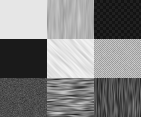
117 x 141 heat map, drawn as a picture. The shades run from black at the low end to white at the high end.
It is made of 3 by 3 panels. Panel 1,1: very high, flat. Panel 1,2: high, streaked downward, faint in contrast. Panel 1,3: very low, checkered, faint in contrast. Panel 2,1: very low, flat. Panel 2,2: very high, slanting down to the right, faint in contrast. Panel 2,3: high, checkered. Panel 3,1: low, fine-grained, faint in contrast. Panel 3,2: middling, streaked across, strong in contrast. Panel 3,3: low, streaked downward.
